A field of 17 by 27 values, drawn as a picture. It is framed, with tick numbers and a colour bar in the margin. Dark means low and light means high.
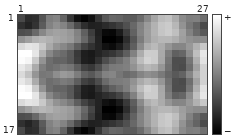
Stripes: none. Grain: blotchy. Slope: none. Lone odd cells: none. Mirror symmetry: top to bottom.
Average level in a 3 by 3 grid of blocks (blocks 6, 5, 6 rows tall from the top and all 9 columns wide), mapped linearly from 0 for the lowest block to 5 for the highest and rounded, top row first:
405 | 424 | 405
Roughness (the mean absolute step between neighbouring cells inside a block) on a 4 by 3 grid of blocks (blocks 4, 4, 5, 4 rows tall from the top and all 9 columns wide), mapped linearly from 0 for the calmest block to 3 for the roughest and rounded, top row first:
3 2 0 | 2 2 2 | 2 2 2 | 3 2 0
